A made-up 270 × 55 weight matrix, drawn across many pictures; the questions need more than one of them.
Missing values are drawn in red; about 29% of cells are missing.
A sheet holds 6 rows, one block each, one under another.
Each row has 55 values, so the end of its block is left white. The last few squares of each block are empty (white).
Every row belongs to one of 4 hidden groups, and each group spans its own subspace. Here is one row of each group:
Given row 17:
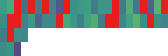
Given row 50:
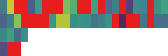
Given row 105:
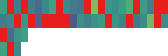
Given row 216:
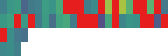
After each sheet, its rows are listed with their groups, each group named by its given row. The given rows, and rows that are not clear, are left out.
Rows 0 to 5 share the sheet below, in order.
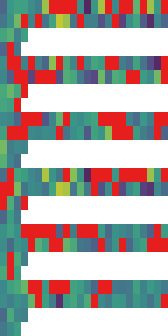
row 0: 50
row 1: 216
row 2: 105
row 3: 50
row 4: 216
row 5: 105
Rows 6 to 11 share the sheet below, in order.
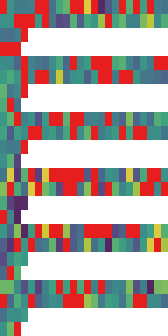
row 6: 50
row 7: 105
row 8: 17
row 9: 17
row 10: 105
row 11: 17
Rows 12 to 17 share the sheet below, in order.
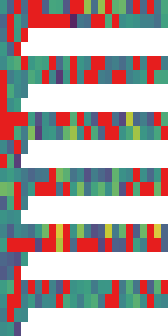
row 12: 17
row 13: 105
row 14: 17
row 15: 216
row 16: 216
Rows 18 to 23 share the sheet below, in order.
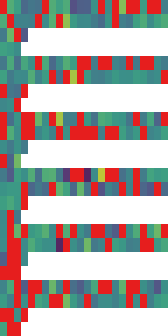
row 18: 216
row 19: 17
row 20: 17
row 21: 50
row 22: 105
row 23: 216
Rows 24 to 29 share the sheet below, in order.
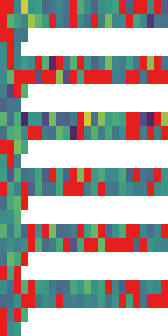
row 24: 105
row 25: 216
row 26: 17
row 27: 17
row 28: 17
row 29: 216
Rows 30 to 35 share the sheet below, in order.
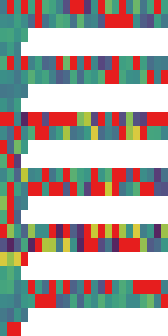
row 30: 50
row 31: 50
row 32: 17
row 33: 105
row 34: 216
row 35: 50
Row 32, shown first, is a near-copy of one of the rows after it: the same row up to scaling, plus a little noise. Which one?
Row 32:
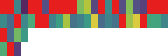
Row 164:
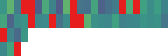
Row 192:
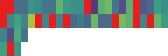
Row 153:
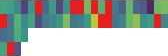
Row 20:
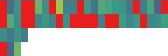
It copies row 153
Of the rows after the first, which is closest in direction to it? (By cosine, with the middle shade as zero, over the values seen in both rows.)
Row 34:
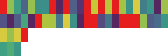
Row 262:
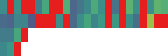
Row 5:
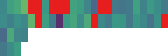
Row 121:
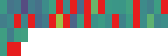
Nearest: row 262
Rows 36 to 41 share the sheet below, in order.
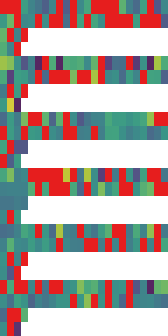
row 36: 105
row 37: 17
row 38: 17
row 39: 50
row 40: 17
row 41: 17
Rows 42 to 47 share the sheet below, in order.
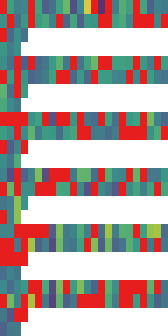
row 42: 50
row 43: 105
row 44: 17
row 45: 17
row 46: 216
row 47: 216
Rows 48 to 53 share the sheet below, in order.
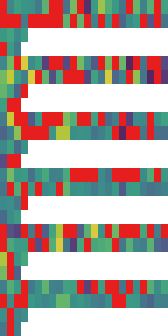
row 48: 50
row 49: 105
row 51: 50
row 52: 105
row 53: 50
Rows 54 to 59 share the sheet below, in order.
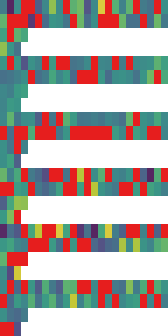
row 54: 50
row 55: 105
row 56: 17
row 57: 17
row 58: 17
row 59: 17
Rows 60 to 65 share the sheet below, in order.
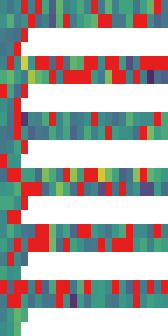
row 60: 216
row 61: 105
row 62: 105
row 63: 50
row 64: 216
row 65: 17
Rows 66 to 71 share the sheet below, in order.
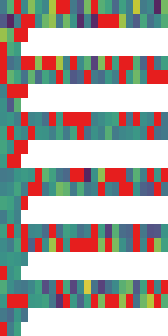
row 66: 216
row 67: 17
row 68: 105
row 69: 50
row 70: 216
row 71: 50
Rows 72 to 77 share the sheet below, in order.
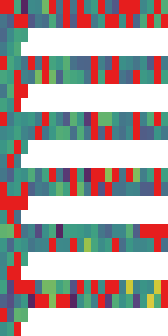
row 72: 105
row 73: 216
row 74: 50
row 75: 50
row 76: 17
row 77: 105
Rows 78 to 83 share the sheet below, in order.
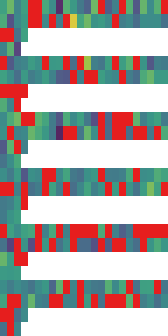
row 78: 17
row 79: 50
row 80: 105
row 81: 105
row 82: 216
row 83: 216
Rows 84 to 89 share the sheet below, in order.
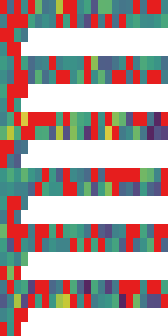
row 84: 17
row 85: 17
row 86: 105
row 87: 17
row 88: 17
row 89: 50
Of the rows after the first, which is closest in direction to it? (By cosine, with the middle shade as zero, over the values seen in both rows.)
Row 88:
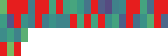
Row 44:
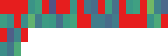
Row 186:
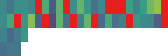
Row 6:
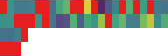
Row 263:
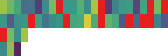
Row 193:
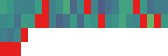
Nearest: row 263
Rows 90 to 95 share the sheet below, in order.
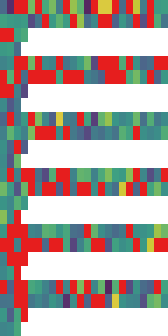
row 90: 50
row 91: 17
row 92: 17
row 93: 50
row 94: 105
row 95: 216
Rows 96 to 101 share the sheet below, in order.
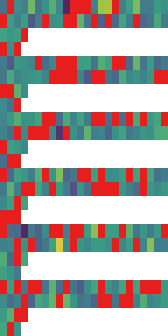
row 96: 50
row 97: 17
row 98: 105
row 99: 17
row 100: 105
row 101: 216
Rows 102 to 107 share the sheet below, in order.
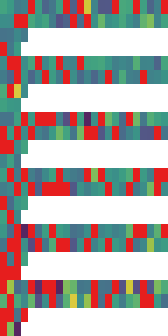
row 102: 50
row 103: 216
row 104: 50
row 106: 105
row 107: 17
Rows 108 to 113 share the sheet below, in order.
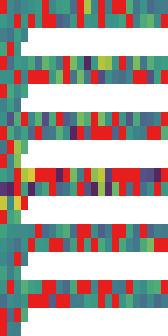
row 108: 50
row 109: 50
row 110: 17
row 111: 216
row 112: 50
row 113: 216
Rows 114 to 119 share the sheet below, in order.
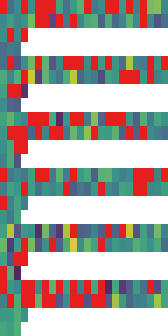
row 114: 216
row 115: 17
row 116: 17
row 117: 17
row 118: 17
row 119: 216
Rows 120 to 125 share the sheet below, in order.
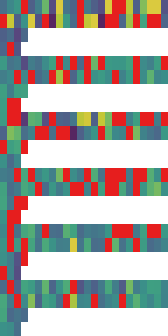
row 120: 216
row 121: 105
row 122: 17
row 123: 17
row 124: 17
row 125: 17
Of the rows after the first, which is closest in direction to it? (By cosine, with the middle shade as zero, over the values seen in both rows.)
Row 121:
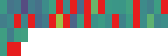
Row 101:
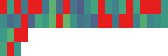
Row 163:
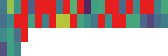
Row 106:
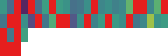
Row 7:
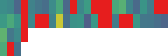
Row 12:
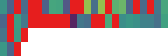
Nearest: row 106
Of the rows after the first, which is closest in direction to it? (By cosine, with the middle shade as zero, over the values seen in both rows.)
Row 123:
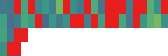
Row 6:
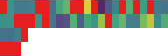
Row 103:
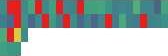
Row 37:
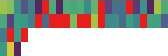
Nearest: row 6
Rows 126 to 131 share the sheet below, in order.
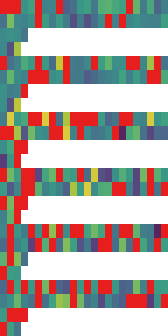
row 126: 17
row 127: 17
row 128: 50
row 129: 17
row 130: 216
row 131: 50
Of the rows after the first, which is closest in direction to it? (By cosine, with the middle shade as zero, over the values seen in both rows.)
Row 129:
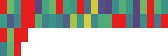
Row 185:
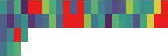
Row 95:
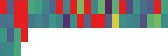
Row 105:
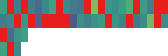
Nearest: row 185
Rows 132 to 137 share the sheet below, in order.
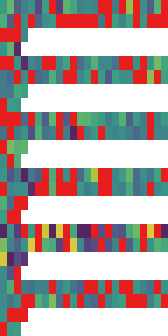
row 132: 17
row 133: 105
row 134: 17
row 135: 105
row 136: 17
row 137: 216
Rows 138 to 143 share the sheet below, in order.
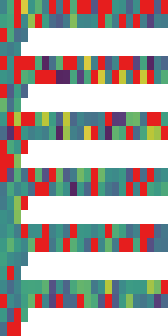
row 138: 105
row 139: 50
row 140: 105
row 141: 17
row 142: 105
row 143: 216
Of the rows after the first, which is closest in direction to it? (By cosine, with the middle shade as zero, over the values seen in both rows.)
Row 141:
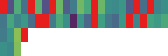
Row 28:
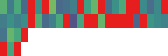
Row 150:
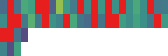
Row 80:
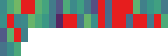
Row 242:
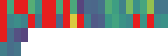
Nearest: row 28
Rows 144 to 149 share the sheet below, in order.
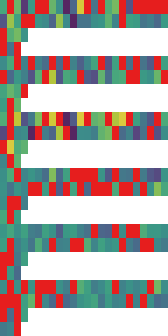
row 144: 17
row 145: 216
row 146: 17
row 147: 216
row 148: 17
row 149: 216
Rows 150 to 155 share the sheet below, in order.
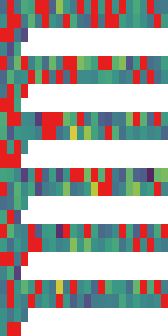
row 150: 17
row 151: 17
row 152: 17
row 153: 17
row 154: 17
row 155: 17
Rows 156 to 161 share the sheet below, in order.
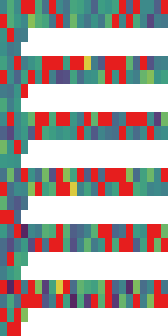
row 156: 105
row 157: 50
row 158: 216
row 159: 17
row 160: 105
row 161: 17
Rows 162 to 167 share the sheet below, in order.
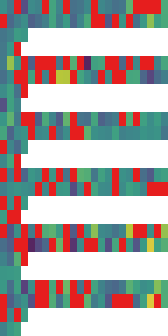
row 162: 105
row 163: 50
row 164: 17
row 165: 17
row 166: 105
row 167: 105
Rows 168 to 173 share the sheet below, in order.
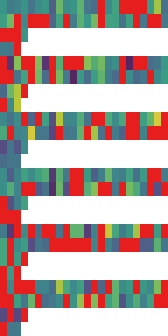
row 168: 216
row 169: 17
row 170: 216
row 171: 216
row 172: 50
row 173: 216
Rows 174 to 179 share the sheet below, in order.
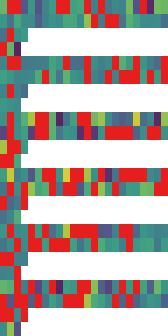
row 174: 17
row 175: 216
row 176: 216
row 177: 50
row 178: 50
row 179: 17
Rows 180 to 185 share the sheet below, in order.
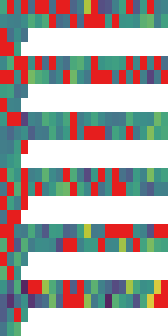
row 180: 50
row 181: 105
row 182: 105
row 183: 50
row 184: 50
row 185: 105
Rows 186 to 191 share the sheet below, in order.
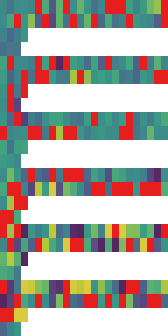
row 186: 216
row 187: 17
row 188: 105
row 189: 216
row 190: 216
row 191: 216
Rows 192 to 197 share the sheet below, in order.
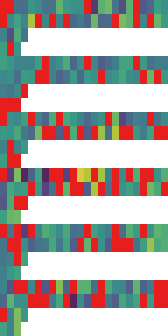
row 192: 17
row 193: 50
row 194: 216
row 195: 17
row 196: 105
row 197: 17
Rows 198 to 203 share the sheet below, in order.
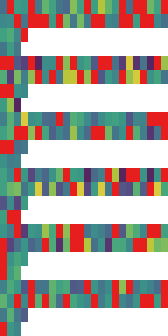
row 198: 50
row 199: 17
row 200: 105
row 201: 216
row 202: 105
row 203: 216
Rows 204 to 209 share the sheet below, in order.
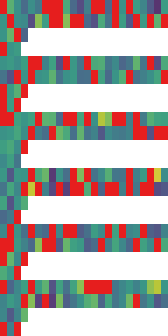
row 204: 216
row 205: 216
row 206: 50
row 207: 216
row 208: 216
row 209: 216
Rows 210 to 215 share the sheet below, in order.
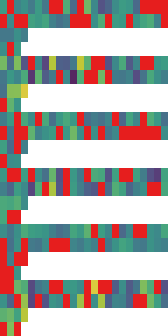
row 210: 50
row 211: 17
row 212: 17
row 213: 216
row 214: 216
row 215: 17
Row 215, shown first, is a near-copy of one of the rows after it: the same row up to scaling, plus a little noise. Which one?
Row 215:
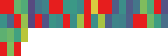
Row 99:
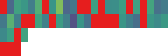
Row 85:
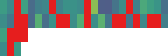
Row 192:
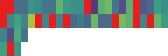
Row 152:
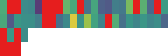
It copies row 85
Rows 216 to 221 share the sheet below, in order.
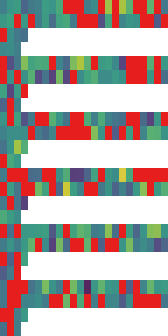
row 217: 216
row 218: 17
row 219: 216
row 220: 216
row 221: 50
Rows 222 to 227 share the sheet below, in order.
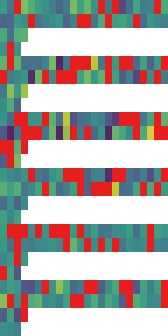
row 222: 216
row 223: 17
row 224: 105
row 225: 216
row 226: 17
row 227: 216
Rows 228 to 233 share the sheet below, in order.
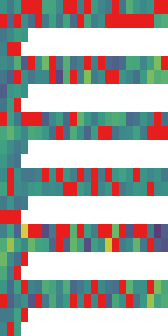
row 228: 105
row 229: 105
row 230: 105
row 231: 216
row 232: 105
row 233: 105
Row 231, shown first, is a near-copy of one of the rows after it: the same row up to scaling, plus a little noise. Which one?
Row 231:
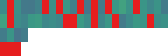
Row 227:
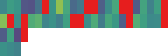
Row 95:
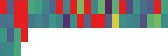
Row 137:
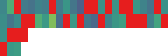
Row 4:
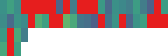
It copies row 227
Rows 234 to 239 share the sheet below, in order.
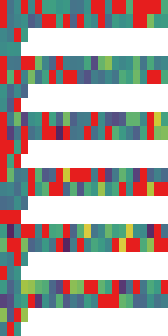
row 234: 105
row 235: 17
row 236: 105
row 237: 50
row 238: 50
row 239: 216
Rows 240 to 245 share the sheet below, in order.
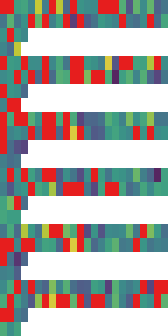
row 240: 17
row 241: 216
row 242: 17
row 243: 216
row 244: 17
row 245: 216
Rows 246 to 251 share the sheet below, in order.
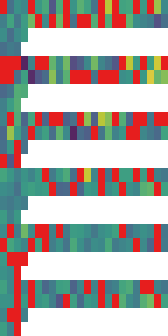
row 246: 216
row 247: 105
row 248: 17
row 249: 50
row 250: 105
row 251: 50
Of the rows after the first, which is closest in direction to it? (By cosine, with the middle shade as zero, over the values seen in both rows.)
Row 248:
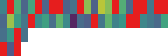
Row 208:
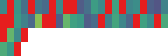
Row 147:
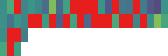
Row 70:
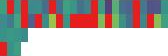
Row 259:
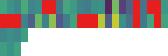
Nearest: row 208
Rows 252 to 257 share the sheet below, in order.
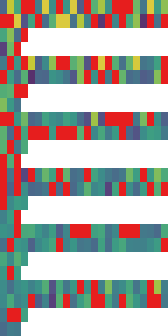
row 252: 50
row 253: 50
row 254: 17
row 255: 105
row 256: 216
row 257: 216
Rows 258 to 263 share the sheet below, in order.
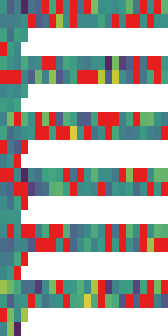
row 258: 105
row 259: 216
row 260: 17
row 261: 105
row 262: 105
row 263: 17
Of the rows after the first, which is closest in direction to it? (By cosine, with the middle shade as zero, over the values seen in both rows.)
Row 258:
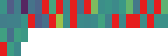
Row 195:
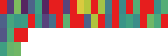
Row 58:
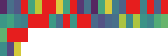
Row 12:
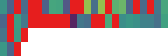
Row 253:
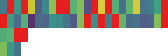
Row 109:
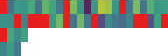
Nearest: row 195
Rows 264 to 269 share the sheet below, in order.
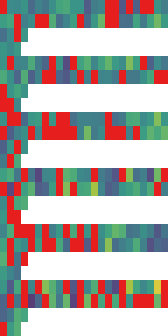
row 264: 216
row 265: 50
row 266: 105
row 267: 17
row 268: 105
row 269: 105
